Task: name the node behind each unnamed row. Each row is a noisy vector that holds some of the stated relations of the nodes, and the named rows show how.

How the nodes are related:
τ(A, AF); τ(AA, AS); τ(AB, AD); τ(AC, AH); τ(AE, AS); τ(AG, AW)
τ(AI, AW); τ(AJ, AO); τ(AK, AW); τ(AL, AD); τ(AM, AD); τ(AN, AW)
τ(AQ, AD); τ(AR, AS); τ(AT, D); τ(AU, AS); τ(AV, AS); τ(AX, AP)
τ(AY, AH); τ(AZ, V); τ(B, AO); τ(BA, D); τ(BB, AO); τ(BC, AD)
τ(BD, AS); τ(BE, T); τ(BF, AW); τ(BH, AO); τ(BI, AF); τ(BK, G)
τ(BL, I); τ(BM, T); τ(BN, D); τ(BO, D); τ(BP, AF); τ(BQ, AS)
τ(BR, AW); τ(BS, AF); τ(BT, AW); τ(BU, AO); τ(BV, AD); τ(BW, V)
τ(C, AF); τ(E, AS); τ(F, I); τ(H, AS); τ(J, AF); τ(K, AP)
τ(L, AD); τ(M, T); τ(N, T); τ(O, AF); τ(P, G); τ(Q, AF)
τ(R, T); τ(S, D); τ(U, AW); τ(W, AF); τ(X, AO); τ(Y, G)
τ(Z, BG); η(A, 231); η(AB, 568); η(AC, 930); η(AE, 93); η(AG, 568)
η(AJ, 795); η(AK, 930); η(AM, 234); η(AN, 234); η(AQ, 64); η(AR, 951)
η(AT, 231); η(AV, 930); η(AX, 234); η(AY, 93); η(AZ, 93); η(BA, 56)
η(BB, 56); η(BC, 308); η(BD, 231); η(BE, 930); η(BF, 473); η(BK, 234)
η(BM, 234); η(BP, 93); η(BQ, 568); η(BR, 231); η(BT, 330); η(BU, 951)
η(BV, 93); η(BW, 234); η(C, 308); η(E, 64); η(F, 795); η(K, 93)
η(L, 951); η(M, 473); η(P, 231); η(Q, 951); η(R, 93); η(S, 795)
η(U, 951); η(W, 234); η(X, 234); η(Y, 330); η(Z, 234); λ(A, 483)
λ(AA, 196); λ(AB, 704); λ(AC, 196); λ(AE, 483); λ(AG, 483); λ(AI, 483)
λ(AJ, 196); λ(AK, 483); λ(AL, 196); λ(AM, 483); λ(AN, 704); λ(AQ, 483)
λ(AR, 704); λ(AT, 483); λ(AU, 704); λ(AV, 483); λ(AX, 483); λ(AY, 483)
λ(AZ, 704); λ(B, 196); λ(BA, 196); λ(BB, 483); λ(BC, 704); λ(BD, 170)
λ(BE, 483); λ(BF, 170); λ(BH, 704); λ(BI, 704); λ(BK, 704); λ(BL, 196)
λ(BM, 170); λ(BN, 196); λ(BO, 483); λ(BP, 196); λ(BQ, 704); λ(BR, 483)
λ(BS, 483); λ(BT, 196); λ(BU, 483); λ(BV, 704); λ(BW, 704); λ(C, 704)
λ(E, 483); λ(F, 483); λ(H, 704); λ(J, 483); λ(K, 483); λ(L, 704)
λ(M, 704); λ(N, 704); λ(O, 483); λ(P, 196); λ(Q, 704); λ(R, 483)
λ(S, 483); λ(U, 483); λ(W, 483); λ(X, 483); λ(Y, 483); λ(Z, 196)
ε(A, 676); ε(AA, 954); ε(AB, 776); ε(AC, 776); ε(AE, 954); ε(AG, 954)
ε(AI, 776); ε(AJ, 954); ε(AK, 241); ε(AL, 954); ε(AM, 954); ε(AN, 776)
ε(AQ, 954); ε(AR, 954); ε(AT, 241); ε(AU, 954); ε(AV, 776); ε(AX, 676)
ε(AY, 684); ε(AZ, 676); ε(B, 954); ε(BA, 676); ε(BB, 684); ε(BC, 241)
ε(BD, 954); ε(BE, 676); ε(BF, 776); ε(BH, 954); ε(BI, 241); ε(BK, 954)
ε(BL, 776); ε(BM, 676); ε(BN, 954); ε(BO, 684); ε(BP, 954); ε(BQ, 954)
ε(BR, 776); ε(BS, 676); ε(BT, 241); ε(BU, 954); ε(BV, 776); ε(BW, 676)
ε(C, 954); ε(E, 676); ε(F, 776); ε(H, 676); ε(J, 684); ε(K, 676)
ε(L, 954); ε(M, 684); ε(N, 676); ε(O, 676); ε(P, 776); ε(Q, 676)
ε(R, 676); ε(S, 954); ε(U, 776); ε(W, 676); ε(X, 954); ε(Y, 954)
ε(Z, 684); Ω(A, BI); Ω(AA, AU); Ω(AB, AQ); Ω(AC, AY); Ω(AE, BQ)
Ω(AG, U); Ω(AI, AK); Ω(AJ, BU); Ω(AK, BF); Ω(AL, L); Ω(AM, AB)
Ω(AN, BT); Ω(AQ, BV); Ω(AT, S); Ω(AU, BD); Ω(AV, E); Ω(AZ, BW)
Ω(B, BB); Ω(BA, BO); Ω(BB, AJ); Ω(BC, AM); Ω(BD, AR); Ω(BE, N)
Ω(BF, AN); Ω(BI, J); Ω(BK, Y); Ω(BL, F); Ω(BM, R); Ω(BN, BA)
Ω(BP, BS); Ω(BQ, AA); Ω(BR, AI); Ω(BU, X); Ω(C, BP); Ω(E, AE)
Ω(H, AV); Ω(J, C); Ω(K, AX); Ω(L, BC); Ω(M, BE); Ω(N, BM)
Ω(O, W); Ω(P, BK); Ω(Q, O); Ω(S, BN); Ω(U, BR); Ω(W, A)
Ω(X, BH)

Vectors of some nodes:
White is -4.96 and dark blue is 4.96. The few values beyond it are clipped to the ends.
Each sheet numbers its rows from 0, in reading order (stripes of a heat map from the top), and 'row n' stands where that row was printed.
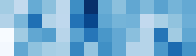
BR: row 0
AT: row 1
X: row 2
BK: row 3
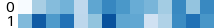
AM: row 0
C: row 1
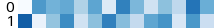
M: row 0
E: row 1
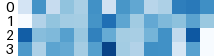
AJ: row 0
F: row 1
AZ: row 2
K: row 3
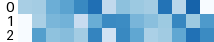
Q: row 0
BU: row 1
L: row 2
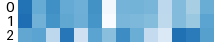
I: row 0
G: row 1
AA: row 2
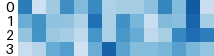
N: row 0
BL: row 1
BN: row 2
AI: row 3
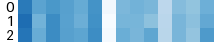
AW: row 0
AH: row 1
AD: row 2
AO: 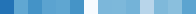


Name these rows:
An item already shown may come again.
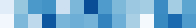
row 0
BO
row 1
AR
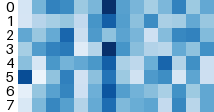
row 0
J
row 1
AV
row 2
AB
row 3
AQ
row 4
O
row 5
E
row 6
BO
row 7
AK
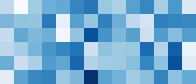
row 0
AX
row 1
BQ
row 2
AE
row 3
Q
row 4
BW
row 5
J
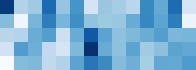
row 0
BA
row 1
BM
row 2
AI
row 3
AY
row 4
S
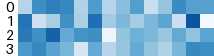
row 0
BI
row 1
H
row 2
AF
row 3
BC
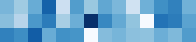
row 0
AB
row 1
BD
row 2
AF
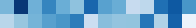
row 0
BP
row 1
Q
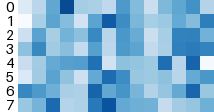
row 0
BF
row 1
Y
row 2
Z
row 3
BN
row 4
Q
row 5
BB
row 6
P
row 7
AT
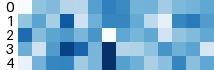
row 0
S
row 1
AU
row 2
AS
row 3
BS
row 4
J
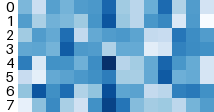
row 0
O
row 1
K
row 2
BH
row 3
BT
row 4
A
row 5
W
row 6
C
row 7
AG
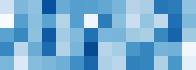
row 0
AN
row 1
M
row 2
BV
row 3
R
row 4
BE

